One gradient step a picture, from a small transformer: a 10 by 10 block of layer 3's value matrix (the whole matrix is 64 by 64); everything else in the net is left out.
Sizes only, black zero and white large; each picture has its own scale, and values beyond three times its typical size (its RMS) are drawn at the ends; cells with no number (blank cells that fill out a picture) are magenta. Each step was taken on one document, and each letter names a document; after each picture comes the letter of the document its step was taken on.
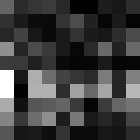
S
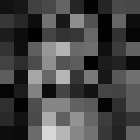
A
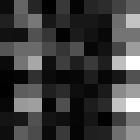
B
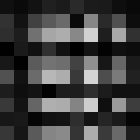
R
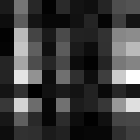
B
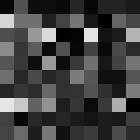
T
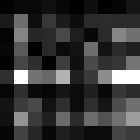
B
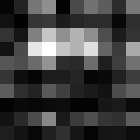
A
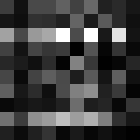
R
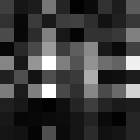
A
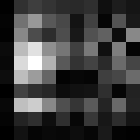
B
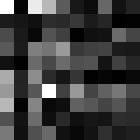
A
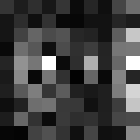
B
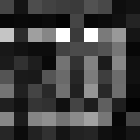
R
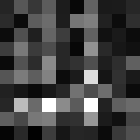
T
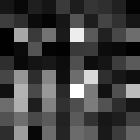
S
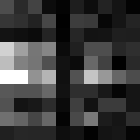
S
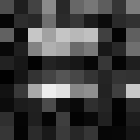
A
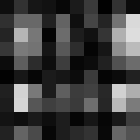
B
